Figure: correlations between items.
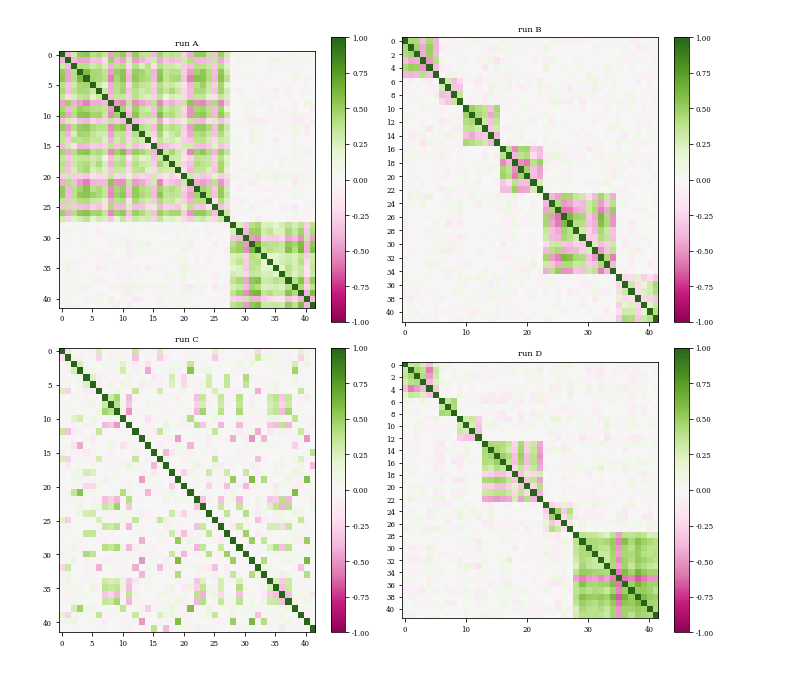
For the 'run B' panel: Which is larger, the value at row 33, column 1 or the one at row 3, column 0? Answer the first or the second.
the first
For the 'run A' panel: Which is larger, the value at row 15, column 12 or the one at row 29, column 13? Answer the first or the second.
the second
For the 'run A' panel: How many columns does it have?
42
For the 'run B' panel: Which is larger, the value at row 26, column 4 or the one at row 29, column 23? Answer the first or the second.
the second
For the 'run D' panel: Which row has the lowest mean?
35
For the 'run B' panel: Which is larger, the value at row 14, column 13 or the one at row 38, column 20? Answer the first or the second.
the second
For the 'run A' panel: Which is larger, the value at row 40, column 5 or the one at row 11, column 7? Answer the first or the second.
the first
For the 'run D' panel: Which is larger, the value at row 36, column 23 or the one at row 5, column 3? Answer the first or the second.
the second
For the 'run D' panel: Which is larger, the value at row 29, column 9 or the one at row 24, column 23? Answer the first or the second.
the first
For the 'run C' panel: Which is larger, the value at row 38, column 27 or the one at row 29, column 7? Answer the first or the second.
the second
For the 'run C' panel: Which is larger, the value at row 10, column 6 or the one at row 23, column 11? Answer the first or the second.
the first
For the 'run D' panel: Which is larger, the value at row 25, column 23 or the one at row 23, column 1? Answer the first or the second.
the second
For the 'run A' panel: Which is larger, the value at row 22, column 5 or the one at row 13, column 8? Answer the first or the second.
the first
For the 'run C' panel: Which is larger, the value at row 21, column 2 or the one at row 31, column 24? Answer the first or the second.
the first
